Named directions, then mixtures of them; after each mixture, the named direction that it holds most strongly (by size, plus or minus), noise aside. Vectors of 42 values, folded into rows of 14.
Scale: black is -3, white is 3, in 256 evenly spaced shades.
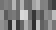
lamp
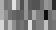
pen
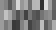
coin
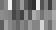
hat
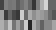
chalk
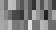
pen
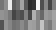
hat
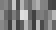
lamp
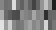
pen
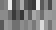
hat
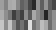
pen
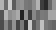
chalk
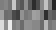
pen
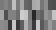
lamp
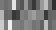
pen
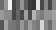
hat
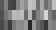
pen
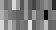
pen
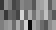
chalk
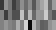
chalk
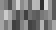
coin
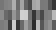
lamp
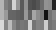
pen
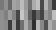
lamp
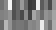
hat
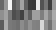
hat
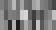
lamp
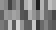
lamp
